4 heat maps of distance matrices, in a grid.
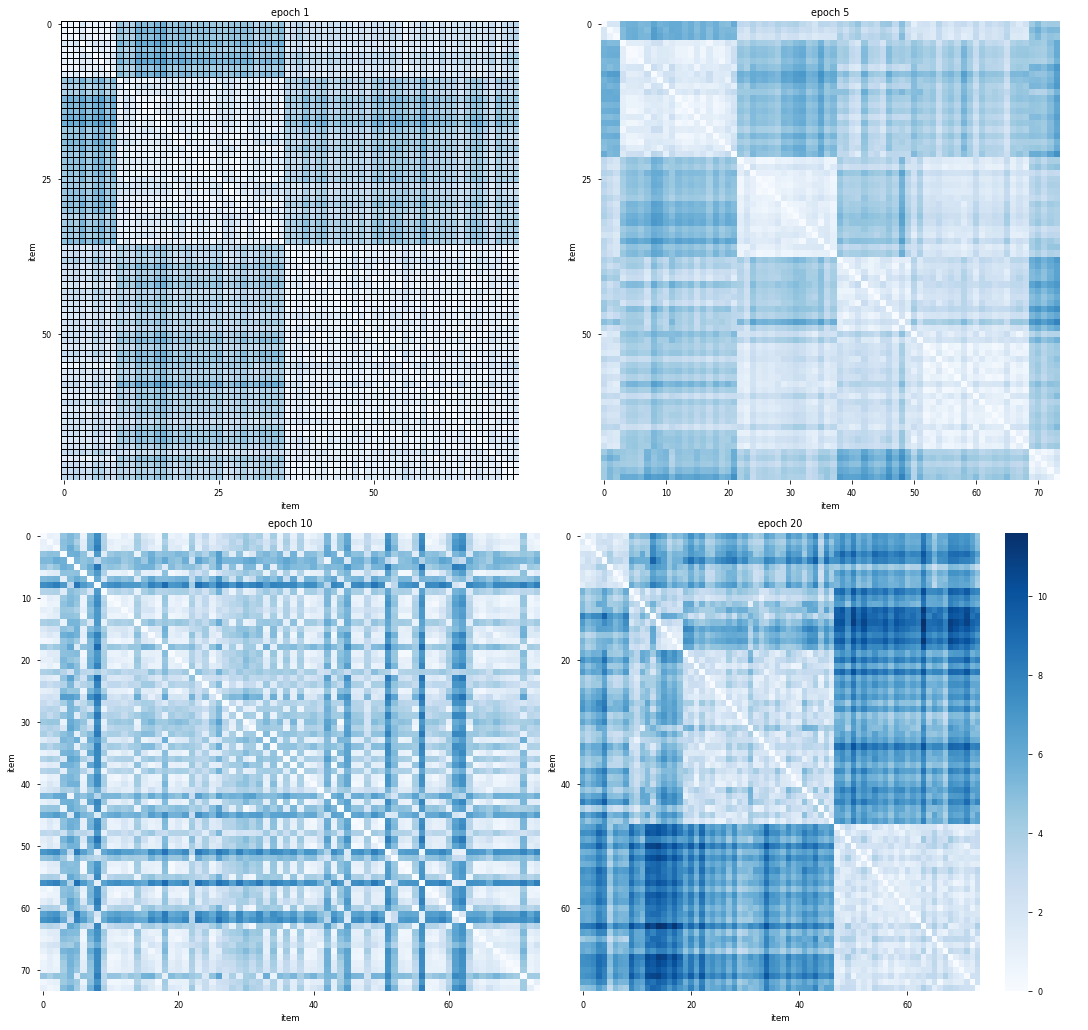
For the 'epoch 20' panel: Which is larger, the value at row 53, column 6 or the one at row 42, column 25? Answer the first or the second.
the first
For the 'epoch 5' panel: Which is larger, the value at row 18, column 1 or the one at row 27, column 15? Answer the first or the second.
the first
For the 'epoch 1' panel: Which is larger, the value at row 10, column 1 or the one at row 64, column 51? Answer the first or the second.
the first
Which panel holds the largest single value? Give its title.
epoch 20
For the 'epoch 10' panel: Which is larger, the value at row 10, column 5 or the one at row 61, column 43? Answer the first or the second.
the second
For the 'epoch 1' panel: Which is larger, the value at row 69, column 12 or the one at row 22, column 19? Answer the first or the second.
the first
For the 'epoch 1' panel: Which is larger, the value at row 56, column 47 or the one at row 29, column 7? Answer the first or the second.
the second
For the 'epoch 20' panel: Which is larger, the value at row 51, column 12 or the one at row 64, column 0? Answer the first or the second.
the first
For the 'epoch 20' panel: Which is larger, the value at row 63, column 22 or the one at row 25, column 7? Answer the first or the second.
the first
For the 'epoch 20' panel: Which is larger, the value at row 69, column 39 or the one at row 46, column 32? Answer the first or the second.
the first
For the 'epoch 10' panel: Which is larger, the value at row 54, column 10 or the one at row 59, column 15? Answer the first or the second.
the second
